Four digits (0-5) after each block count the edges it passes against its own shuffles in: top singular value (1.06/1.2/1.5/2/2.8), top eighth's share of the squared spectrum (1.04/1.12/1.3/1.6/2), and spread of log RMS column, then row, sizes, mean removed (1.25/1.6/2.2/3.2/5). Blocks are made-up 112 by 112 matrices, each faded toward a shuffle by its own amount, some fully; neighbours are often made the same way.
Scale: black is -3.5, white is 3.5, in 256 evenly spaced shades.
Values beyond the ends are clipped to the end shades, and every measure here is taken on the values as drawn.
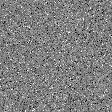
1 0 0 0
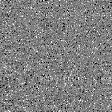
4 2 1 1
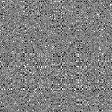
5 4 3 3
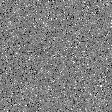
1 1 0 0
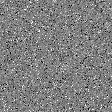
0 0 0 0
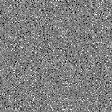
4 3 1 1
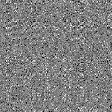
4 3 2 2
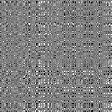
5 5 4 4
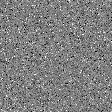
2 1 0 0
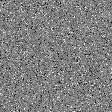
0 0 0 0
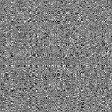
5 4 3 3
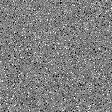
3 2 0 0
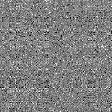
4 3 2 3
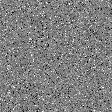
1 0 0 0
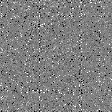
4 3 2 2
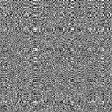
5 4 3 3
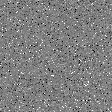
1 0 0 0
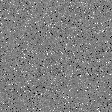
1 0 0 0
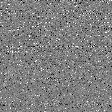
2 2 0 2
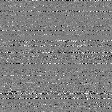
3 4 0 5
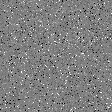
0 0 0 0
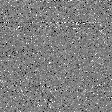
2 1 0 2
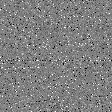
2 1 0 1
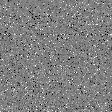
1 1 0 1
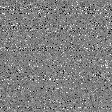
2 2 0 3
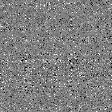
1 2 2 3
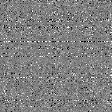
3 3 2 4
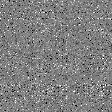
1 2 1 2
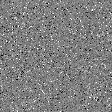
0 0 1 1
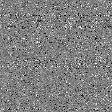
1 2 2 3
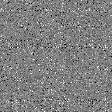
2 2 1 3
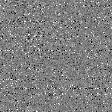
2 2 1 2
